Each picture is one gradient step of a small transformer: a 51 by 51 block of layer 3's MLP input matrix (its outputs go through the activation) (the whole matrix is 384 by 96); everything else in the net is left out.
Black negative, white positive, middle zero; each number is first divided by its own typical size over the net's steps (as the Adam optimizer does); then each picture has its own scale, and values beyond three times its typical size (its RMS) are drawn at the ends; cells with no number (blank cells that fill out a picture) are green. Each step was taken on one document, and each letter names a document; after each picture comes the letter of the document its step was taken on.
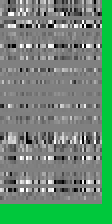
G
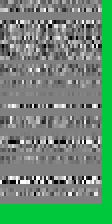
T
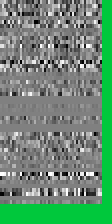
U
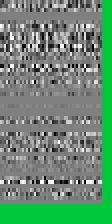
T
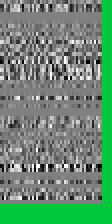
T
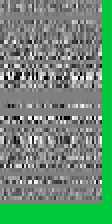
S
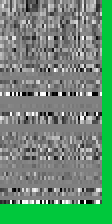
U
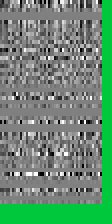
U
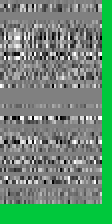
S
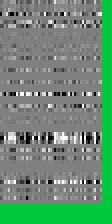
G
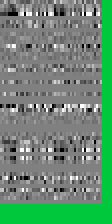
G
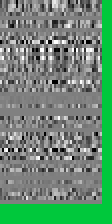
T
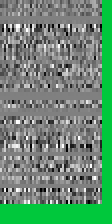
S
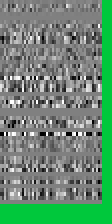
T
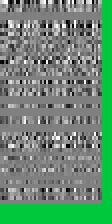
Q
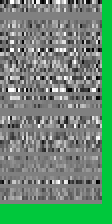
T
